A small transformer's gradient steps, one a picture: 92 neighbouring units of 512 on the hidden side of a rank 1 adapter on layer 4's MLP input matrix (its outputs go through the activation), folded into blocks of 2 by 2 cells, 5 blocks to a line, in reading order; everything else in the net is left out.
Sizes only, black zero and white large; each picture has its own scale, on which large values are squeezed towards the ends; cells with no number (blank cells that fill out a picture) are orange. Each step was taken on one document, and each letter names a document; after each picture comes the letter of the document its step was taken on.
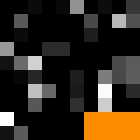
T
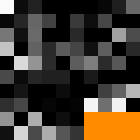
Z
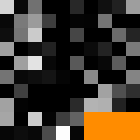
Z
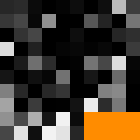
Z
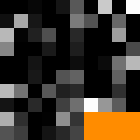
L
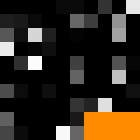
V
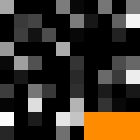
T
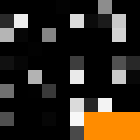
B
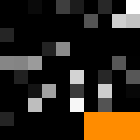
T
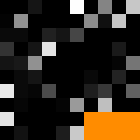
V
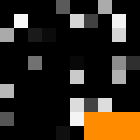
B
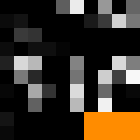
T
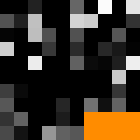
L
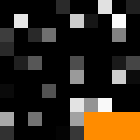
B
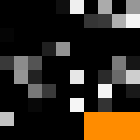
T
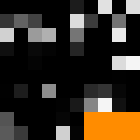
L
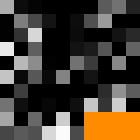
Z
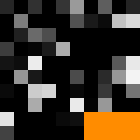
T
